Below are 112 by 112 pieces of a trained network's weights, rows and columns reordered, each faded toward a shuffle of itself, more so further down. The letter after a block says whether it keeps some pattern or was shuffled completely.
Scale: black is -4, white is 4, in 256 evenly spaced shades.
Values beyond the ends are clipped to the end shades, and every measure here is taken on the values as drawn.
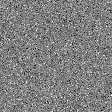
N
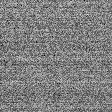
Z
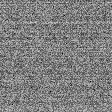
Z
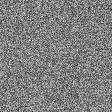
N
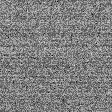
Z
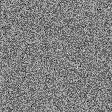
N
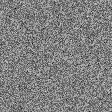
N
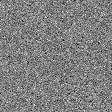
N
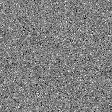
Z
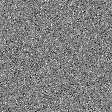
N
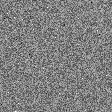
N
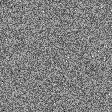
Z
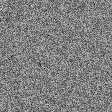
N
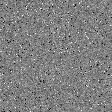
N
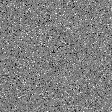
N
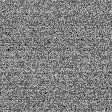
Z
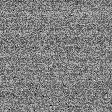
Z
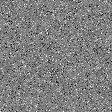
N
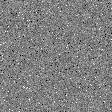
N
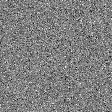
N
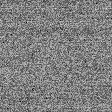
Z
